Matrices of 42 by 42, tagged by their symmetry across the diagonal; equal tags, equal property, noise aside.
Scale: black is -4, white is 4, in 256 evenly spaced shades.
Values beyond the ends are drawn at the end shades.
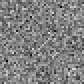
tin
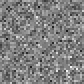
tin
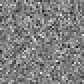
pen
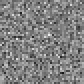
pen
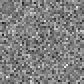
tin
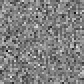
pen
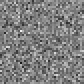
pen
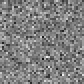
pen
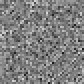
tin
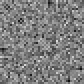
tin
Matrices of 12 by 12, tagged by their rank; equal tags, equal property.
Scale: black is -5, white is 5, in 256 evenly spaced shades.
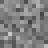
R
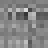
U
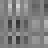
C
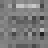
U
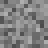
R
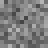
R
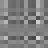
C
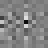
U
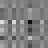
C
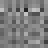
U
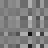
C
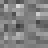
U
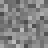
R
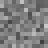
R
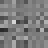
U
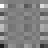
C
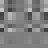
C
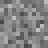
R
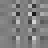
C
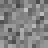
R
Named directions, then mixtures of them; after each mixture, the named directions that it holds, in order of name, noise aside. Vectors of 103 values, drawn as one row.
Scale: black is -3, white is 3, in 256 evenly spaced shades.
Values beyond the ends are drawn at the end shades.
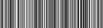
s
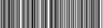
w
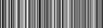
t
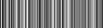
t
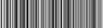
t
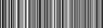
t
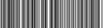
w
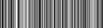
s, t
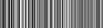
t, w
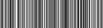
s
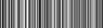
t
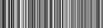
t, w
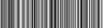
s, w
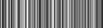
t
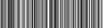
s, w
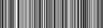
s, t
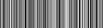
s, t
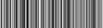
t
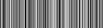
s, t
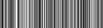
s, t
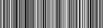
s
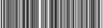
t, w
